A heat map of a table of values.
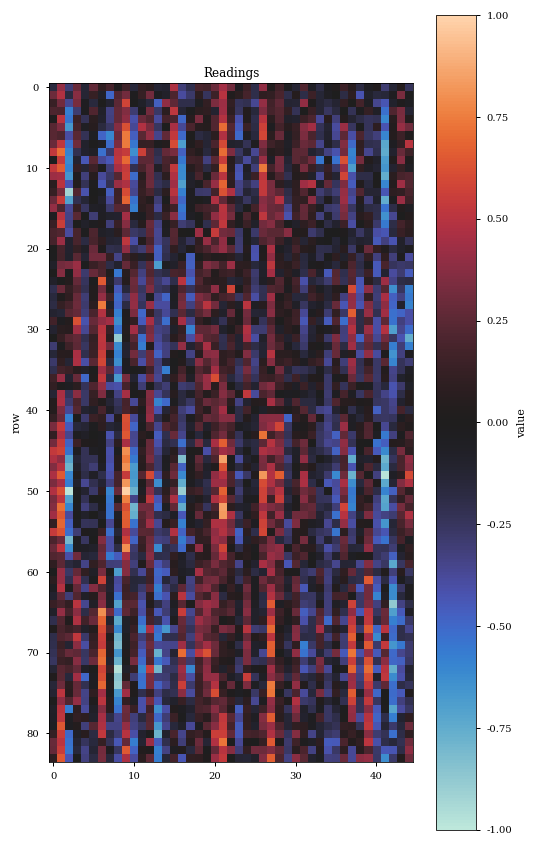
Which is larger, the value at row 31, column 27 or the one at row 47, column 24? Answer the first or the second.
the first
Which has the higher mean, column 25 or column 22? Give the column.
22
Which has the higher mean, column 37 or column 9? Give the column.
9
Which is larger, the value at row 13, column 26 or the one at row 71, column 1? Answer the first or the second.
the first
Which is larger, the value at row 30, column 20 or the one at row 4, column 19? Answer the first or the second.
the first
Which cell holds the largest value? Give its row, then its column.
50, 9
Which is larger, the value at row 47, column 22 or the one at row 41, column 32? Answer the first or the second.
the second
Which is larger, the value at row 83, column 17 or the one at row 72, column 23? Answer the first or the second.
the first
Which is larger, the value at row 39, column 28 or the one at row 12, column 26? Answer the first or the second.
the second
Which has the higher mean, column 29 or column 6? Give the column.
6
